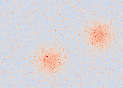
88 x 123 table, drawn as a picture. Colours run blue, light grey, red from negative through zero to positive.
Average level on the scale: 50%. Mirror symmetry: none. Bumps: two. Odd rows or columns: none. Histogram: skewed, a long tail of high values.
